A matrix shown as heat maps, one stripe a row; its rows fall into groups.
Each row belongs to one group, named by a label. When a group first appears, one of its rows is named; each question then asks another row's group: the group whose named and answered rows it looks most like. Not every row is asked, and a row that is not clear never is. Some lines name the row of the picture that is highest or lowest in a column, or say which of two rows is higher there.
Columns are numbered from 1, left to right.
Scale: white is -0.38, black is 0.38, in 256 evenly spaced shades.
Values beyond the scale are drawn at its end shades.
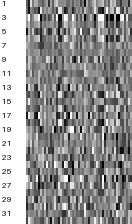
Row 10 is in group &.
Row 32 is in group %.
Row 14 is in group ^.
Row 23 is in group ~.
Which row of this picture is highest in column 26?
17
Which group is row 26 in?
&
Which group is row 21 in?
&
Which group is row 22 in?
&
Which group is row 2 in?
^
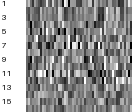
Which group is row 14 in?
~
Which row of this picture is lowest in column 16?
11
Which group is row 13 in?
^
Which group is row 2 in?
^
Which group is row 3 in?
^
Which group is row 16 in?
~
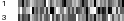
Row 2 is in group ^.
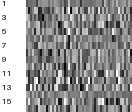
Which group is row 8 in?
%
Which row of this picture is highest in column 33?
12
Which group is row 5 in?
~
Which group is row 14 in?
&
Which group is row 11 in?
^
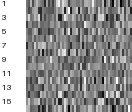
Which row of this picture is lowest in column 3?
1
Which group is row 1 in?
&
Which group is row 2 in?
%
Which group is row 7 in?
~
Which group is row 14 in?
^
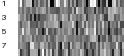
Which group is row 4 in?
&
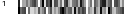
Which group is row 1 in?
%
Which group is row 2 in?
~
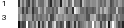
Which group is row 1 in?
%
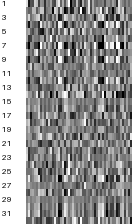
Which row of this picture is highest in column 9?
5
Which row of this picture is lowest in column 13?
6
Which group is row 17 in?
~
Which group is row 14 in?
&
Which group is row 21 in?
%
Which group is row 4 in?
^
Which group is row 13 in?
%
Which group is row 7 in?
^
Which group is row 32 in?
%
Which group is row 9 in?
^
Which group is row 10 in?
&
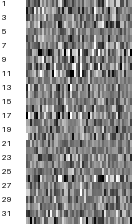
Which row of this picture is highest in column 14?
11
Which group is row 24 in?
~
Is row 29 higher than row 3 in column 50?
No
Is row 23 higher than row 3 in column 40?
Yes
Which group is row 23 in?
%
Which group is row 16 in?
~
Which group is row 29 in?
~
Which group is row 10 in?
%
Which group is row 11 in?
~
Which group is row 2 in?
~
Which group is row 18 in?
&
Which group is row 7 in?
^
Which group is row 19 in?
&
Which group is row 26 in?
^
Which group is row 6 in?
~
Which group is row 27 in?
&
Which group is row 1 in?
^
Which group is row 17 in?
%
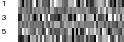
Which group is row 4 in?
&
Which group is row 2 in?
^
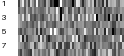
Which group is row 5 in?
&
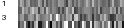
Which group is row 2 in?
~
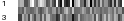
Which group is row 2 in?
%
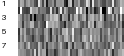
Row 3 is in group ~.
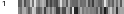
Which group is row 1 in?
~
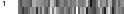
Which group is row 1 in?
^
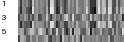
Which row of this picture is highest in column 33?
5
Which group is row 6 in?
%
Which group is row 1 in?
^
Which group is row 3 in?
%
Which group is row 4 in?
^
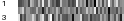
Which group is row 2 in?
&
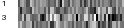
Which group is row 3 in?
&
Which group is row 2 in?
^
